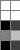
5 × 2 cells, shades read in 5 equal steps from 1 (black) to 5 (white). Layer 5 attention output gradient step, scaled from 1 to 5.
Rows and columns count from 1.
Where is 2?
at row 3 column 2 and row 5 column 2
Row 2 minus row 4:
2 1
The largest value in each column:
5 5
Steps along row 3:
up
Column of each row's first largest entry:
1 1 2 2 2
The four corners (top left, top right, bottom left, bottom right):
5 5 1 2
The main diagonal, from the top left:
5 5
